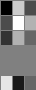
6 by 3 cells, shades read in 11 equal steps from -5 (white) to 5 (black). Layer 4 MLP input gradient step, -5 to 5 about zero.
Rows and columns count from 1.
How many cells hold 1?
2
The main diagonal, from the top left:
5 -5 1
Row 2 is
2 -5 -2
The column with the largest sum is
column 1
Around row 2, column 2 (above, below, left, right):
-3 -2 2 -2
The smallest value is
-5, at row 2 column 2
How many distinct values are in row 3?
3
